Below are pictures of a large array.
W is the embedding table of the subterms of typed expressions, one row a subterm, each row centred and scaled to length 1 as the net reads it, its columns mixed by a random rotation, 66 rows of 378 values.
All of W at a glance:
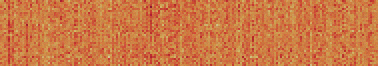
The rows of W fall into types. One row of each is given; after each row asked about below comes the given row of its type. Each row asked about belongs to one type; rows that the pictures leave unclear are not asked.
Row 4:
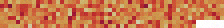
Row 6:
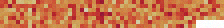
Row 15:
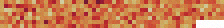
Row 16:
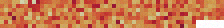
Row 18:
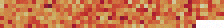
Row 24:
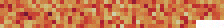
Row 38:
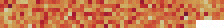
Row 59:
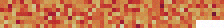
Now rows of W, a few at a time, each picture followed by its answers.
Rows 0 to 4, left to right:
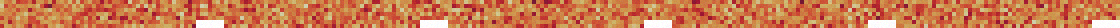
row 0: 18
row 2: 15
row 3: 4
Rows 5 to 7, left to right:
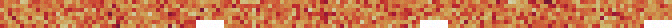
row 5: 16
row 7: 15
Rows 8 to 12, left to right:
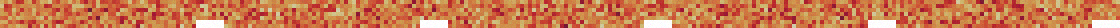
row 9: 24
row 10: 6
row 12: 15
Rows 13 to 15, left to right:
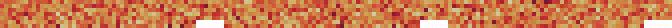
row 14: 16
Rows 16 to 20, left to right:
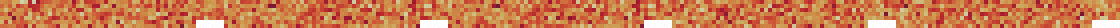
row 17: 18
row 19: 59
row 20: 38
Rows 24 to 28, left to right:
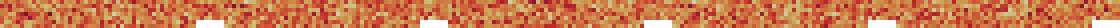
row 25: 24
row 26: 15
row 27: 24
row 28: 24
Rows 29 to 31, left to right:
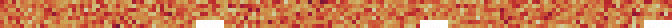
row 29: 6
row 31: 59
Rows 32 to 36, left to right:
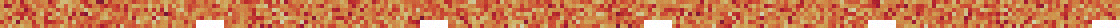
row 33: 18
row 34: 16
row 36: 4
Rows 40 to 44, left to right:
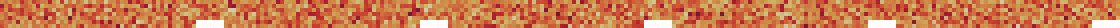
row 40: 4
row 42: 18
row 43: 24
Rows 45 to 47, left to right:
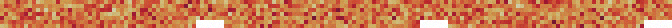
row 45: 24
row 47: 15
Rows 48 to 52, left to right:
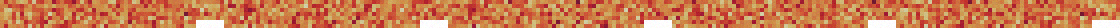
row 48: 38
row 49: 4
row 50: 4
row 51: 59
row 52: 38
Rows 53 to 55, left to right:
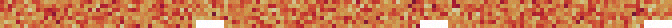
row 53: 59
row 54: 18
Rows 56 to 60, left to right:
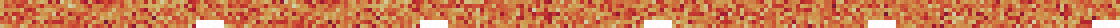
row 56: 15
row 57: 15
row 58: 6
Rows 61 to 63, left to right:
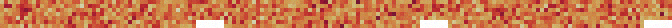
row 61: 4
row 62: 6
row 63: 59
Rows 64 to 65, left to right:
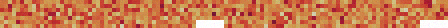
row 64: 59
